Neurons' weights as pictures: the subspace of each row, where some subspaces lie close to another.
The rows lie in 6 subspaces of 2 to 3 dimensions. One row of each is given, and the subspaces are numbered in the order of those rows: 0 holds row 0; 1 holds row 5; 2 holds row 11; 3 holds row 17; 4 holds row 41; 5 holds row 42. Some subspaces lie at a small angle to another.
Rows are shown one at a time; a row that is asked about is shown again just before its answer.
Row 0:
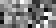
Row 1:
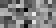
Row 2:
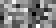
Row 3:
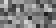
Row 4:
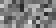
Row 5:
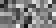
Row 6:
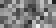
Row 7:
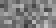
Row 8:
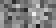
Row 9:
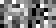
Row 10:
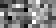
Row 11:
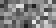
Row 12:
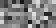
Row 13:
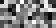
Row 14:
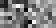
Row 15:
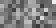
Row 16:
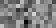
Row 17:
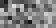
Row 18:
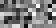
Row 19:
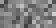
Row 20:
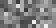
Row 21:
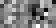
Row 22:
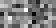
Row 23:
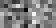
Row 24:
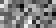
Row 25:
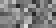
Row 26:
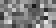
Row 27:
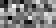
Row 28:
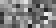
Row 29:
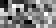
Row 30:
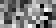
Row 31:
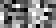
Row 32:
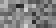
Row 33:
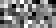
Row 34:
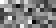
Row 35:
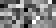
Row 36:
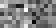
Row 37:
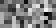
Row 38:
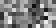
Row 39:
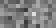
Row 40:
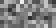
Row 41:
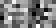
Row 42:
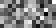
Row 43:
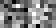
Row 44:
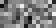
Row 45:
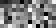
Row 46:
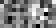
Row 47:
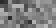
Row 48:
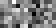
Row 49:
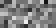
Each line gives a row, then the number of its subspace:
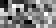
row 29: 3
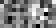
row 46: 5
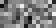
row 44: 1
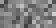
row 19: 1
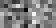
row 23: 4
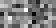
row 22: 2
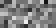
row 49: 5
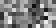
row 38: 2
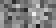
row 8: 4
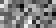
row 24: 1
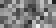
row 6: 5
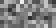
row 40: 3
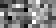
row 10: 2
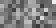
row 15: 5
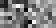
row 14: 0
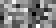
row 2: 4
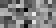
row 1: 5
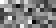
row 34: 3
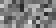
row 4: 1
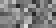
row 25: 1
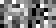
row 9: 1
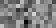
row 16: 5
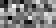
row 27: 3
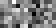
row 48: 1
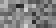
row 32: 2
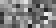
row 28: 0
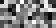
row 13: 3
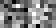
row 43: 4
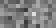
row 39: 5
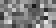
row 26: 2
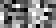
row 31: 4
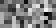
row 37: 0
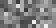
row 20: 0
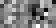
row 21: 5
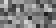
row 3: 3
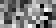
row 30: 0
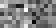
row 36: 2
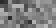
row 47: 3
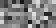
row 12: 0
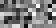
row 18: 1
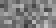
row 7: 0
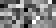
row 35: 4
